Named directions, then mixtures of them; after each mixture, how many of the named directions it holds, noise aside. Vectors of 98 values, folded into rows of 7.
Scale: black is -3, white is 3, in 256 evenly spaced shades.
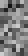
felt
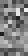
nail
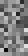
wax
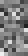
two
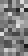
two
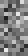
two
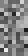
one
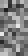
two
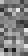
three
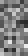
three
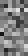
two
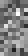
two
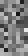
one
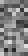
three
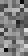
two
